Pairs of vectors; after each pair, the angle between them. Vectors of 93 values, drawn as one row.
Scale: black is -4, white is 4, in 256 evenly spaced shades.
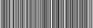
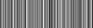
partly opposed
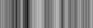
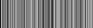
orthogonal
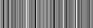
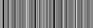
nearly parallel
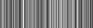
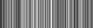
orthogonal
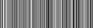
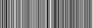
orthogonal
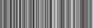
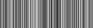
orthogonal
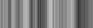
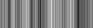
nearly parallel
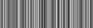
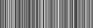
partly opposed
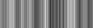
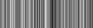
partly aligned
